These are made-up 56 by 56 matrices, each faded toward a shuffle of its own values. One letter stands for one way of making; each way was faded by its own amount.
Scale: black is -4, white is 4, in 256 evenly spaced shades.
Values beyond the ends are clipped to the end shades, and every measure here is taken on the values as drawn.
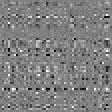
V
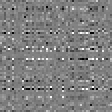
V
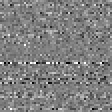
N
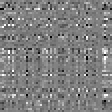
V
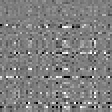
V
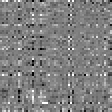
V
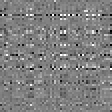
V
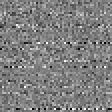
N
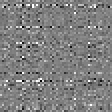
V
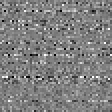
N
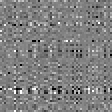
V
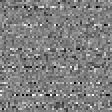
N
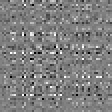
V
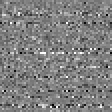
N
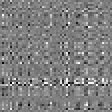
V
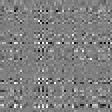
V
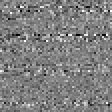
N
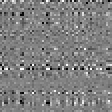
V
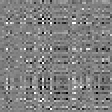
V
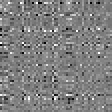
V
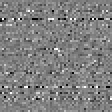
N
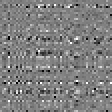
V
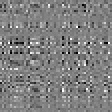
V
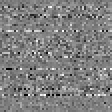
N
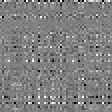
V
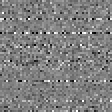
N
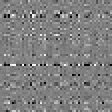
V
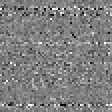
N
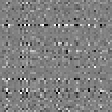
V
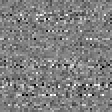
N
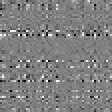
V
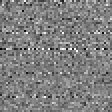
N
